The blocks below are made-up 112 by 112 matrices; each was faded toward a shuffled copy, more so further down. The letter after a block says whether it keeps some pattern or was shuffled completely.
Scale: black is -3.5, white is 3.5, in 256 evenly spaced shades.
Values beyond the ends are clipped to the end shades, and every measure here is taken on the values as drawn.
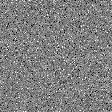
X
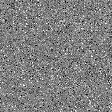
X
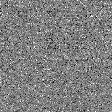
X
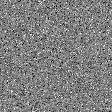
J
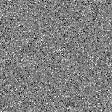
X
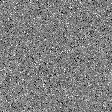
J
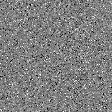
X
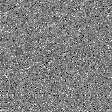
X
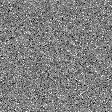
J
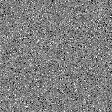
X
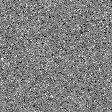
J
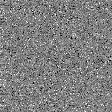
X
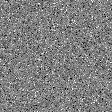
J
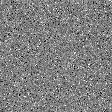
J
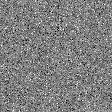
J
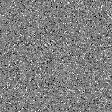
X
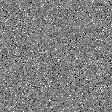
X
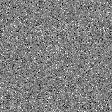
X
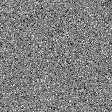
J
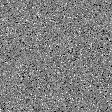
J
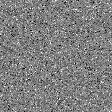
X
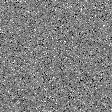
J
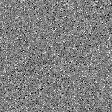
X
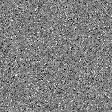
X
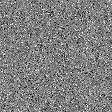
X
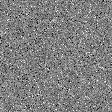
J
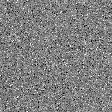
X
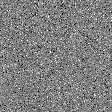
J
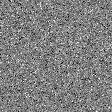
J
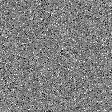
X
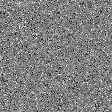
X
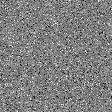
X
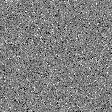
J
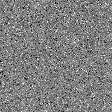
J
